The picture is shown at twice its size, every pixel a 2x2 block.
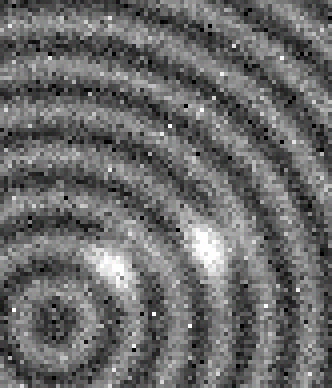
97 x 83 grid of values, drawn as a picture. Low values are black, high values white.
There is no overall slope. There are two bumps. Concentric rings centre on the bottom left. On average the colour sits 40% of the way up the scale.
